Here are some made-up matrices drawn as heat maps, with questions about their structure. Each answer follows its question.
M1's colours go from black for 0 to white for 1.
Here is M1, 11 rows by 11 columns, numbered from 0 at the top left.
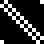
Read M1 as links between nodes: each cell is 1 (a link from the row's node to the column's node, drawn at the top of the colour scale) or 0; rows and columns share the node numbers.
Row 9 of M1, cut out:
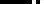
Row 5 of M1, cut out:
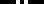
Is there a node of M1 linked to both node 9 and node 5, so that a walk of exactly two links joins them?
no
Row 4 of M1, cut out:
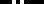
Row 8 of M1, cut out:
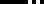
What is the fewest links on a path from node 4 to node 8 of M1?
4
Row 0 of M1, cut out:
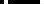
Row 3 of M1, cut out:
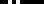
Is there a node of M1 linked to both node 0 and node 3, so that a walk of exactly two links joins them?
no
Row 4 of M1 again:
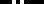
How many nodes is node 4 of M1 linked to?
2
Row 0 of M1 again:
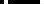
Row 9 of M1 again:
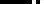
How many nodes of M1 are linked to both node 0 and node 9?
1
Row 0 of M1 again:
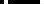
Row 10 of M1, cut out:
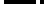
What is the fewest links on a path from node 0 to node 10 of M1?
1
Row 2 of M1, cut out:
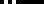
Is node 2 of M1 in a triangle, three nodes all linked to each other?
no
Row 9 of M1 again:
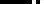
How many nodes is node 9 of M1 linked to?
2
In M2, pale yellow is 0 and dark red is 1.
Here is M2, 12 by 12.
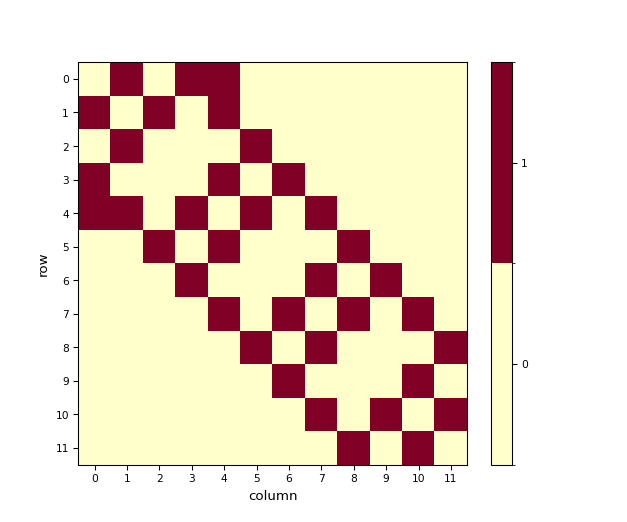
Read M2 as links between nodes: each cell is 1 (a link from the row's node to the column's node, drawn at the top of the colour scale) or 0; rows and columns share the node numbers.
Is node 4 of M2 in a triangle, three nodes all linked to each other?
yes
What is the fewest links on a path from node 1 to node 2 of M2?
1
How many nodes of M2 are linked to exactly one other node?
0
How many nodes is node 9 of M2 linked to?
2
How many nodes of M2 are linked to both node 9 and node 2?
0
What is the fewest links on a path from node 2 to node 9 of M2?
5
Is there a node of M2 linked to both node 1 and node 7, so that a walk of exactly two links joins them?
yes
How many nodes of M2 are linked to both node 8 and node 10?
2
